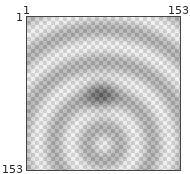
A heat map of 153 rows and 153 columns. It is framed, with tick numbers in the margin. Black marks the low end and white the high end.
Ninth with the lowest average: centre. Dips: one, in the centre. Seam: none. Rings: centred on the bottom middle. Average level on the scale: 80%.
